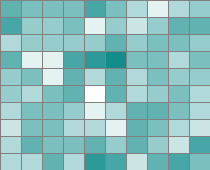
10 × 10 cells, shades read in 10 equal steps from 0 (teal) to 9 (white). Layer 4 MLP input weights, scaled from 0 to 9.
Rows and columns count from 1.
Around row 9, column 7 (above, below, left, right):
3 7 5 5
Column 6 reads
4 5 3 0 3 3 6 8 5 2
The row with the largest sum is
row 8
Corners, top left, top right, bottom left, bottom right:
3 5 6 4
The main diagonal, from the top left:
3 5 5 2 6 3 3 4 7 4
